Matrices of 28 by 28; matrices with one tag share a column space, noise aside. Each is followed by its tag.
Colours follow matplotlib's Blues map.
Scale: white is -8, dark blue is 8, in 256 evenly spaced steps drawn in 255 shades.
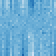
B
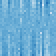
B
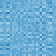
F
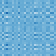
F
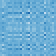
F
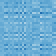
F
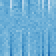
B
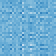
F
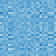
F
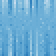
B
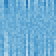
B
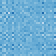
F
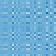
F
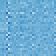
F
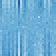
B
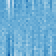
B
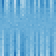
B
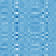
F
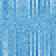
B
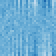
B
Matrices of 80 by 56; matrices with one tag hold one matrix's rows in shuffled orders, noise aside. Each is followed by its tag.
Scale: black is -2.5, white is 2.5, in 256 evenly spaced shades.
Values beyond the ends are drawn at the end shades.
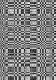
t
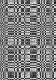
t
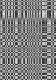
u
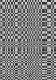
u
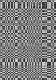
u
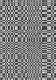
u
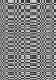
t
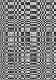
t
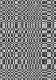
u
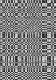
u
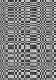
t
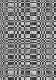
t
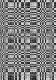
t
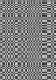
u
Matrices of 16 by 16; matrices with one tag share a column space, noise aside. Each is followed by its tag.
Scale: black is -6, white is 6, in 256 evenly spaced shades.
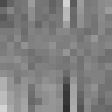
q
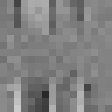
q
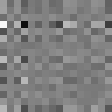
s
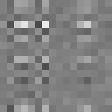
s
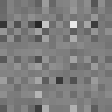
s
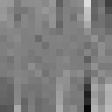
q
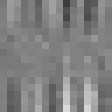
q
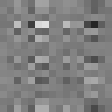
s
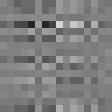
s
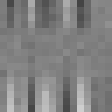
q
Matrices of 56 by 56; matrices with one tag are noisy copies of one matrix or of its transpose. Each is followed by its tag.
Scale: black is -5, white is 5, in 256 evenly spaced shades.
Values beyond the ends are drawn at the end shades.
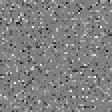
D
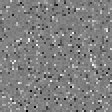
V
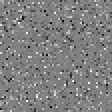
D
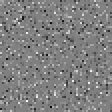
D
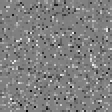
V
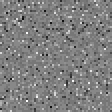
D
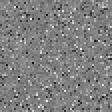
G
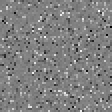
V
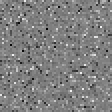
D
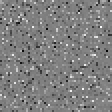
D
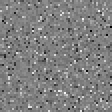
V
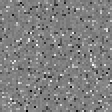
V
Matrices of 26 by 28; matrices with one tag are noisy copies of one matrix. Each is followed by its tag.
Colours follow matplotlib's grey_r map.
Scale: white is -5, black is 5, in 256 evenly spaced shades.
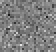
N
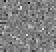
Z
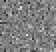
Z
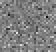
N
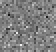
N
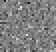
Z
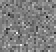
N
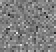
N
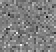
N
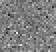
N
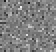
Z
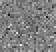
N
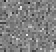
Z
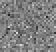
N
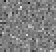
Z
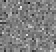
Z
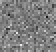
N
